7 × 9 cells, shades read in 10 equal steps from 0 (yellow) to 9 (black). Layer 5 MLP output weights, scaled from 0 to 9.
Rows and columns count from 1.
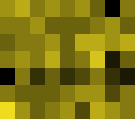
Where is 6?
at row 5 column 6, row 6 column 8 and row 7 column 6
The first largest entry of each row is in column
8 4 1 8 1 8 6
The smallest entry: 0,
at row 7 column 1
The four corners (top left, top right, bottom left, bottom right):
3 4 0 4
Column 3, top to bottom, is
4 3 4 4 7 5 5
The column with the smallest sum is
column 7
